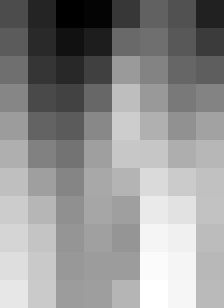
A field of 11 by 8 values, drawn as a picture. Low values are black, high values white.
The ninth with the highest average is the bottom right. The top left is the ninth with the lowest average. Values change most from cell to cell in the top middle. Values rise toward the bottom. No lone cell stands out from its neighbours. The bottom middle is the calmest part.
